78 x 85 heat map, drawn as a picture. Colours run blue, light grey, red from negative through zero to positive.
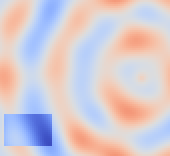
In the bottom left lies a patch that is lower than the rest. The ninth with the lowest average is the bottom left. Rings spread out from the middle right. The bottom left is the roughest part.
